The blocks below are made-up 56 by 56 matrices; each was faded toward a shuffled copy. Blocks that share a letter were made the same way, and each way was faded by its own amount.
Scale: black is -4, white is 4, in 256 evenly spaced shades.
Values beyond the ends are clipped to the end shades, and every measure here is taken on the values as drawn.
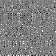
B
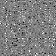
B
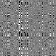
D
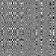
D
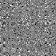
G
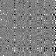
D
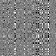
D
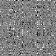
G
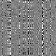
D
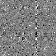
G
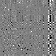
D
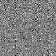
G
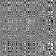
D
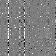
D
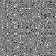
B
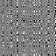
D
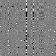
D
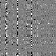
D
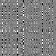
D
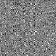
G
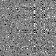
G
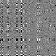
D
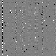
D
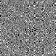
G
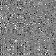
B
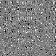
B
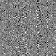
G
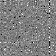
G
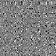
G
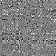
B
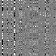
D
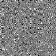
G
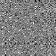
G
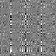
D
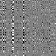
D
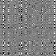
D
